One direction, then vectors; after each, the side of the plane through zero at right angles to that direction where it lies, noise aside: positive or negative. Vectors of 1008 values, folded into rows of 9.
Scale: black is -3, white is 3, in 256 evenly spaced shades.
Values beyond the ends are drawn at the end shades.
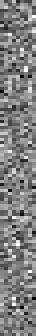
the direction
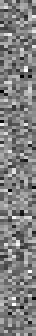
positive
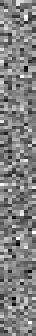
negative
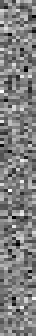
negative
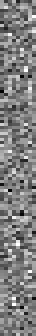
positive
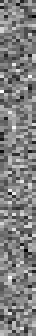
negative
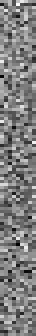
negative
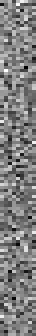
negative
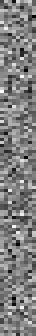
negative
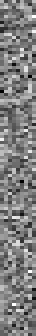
positive
